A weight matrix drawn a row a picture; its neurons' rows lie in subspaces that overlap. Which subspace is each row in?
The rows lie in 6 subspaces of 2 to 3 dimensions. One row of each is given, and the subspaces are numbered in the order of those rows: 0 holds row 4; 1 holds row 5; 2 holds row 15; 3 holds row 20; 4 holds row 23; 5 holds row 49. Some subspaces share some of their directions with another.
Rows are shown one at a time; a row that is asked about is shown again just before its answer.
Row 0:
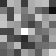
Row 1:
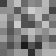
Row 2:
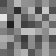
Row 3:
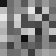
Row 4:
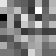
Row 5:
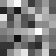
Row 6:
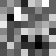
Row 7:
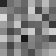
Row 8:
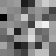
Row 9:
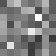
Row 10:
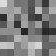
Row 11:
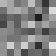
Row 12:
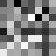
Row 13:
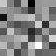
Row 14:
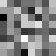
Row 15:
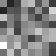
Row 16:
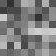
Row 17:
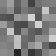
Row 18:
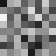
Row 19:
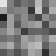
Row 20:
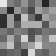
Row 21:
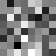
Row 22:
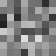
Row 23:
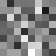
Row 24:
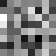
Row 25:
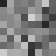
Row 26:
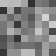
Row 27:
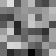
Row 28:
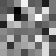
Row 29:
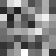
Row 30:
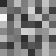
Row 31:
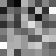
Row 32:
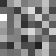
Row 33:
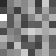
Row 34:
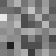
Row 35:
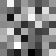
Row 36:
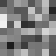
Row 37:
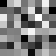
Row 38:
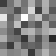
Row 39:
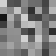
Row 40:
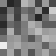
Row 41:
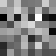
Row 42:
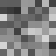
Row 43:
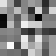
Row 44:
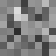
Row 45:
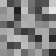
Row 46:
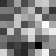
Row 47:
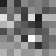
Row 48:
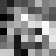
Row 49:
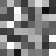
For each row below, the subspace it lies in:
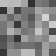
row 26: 1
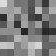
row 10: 0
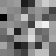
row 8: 0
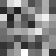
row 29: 1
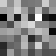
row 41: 3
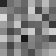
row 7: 1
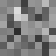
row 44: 5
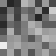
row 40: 2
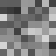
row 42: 2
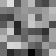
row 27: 4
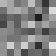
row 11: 4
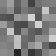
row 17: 4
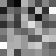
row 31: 2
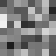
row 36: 4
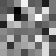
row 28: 5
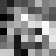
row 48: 0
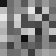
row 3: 1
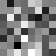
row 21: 4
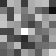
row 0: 5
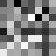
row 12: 3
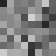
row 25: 3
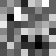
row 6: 5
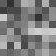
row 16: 2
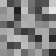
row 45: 5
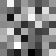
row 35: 4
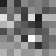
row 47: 3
